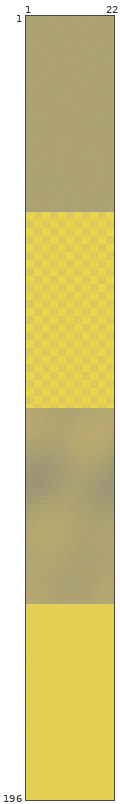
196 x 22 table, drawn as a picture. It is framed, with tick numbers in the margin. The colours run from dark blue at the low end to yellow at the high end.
The table splits into 4 rows of 1 panel. Panel 1,1: high, flat. Panel 2,1: very high, checkered, faint in contrast. Panel 3,1: high, smooth, faint in contrast. Panel 4,1: very high, flat.
